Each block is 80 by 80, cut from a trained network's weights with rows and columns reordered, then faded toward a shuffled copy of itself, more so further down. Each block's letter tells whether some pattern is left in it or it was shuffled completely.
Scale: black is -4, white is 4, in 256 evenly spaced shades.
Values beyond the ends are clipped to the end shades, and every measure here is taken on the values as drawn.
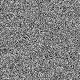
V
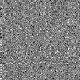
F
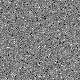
V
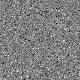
V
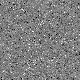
V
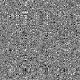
F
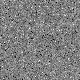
V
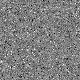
V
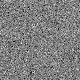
V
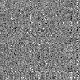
F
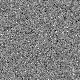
V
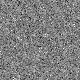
V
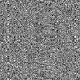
F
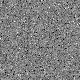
V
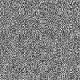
F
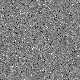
V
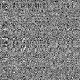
F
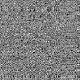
F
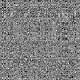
F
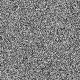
V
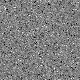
V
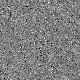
V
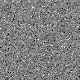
V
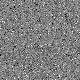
V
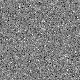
V
